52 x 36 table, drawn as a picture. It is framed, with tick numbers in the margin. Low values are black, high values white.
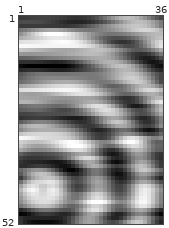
Mirror symmetry: none. Average level on the scale: 50%. Slope: none. Stripes: horizontal, repeating 4 times. Rings: centred on the bottom left.
